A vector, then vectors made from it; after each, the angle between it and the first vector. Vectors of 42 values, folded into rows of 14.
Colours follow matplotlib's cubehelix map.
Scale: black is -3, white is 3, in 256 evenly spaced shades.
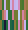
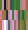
nearly opposite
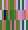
orthogonal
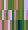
orthogonal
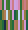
nearly parallel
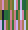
orthogonal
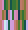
nearly opposite
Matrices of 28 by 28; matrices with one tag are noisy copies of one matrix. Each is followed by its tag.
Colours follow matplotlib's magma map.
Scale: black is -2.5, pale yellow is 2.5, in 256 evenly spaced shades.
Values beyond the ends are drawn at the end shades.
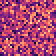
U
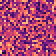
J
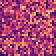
U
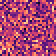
J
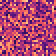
J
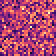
U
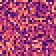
J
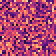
J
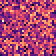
U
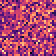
U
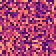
J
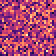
U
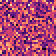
J
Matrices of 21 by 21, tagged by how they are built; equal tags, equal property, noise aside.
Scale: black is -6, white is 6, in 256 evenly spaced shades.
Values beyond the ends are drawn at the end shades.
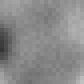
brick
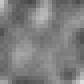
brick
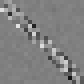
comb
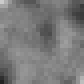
brick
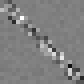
comb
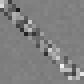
comb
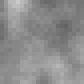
brick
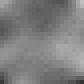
brick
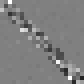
comb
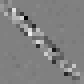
comb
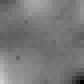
brick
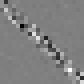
comb
